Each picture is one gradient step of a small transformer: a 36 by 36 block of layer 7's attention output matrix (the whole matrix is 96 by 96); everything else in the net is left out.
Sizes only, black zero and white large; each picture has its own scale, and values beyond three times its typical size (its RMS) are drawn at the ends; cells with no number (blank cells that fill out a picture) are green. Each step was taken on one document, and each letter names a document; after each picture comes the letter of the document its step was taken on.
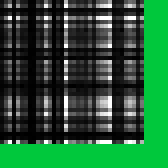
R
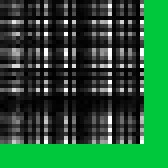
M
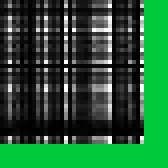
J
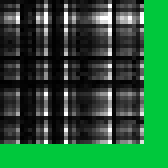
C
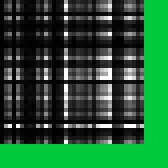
R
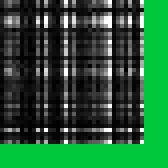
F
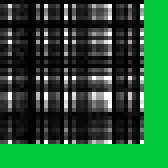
J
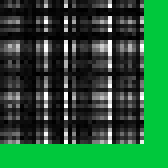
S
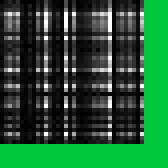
M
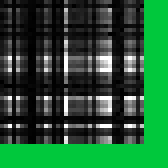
R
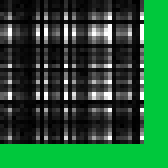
J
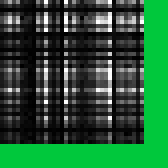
C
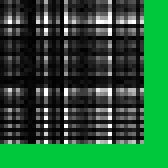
C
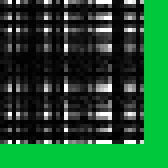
R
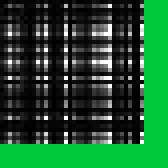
J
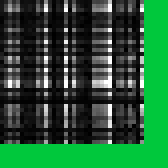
S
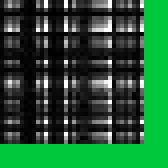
S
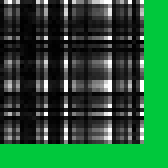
S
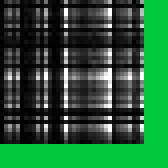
F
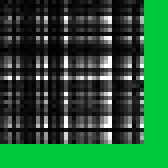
F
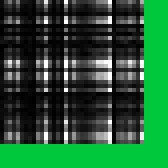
C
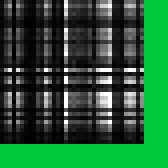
R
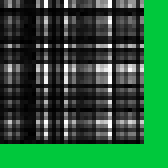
C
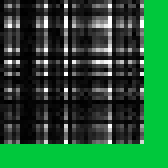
S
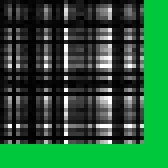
R
